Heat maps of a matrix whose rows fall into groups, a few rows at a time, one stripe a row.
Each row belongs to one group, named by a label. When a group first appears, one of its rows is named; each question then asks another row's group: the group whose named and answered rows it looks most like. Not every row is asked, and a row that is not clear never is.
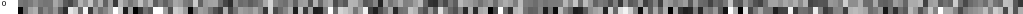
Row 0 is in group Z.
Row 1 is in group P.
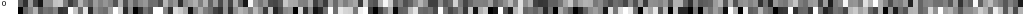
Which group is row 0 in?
Z
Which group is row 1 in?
P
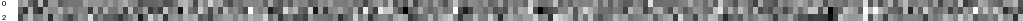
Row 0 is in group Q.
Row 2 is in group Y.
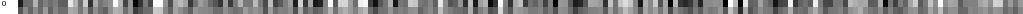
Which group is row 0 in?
P
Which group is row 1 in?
P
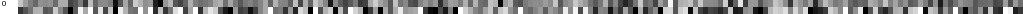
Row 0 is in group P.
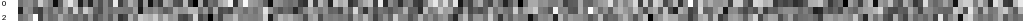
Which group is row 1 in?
Y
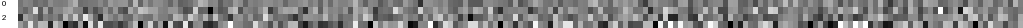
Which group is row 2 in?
Y
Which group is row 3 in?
Y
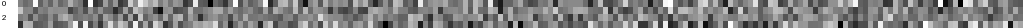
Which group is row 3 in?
Y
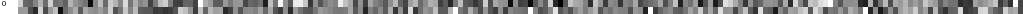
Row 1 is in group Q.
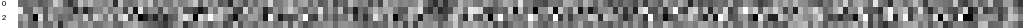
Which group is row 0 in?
Z
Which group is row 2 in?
Q
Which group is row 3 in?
Q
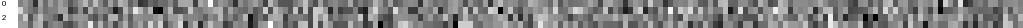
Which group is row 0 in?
Q
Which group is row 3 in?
Z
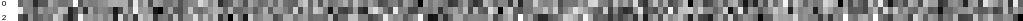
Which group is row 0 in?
Y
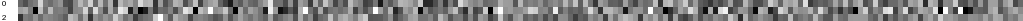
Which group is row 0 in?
Z
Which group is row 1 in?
Q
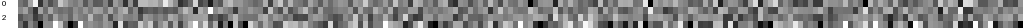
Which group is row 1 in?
Q
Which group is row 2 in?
Y
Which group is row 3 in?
Z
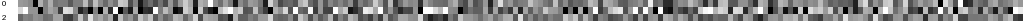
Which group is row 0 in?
Q
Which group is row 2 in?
Z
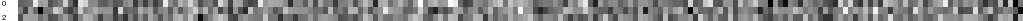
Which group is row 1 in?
Z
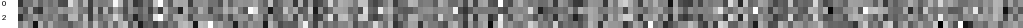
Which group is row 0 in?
P
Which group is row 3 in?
Q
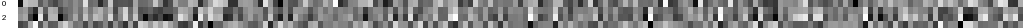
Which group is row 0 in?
Y
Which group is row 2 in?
Q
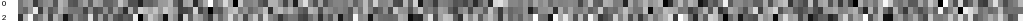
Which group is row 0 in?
Q
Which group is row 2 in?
Y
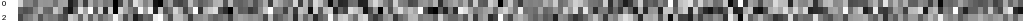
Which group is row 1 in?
Z
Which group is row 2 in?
P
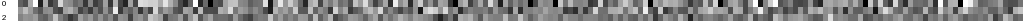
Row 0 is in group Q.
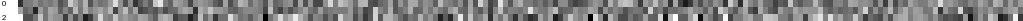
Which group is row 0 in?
P
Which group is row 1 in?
Q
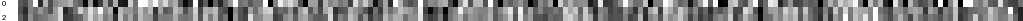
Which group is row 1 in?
Z
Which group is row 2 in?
Z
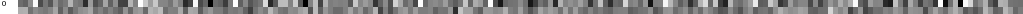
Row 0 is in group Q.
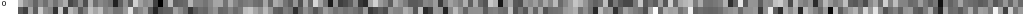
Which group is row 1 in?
Z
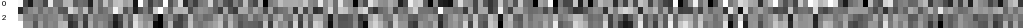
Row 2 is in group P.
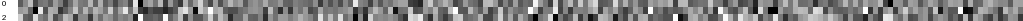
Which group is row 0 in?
Y
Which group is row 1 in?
Q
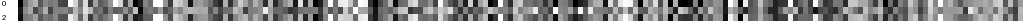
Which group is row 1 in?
Y
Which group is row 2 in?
P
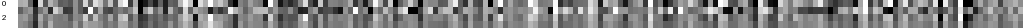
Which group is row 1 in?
Y
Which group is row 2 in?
Q
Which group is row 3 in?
Q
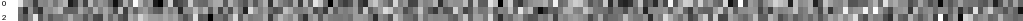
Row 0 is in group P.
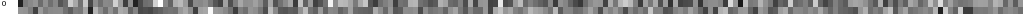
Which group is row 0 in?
P
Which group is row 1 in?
Q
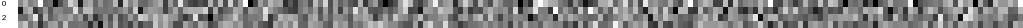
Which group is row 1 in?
Y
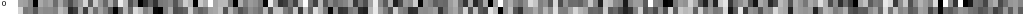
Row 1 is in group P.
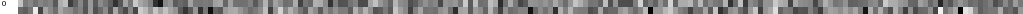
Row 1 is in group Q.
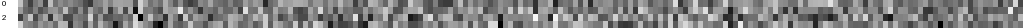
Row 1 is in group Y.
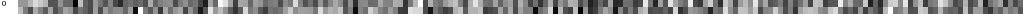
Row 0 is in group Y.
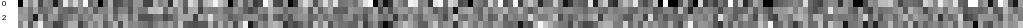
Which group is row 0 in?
Y
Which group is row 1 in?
Z
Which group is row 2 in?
Q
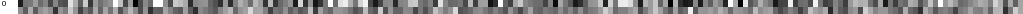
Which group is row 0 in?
P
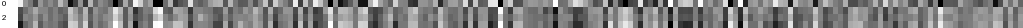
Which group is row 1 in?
P
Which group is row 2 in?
P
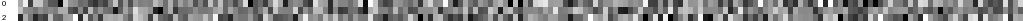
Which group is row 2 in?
Y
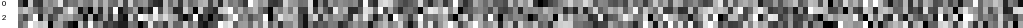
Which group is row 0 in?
Z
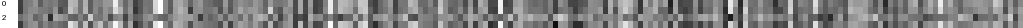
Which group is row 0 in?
P
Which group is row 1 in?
P
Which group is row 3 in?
P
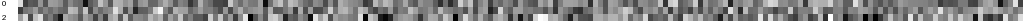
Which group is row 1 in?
P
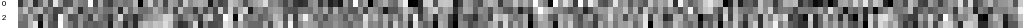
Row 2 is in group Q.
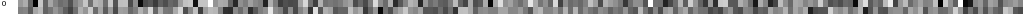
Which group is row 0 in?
Q
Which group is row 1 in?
Z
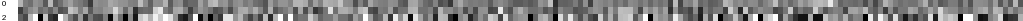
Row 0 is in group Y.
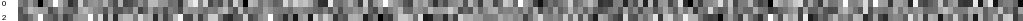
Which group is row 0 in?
Z
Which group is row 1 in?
Y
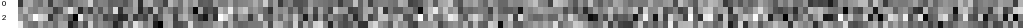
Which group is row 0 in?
Y
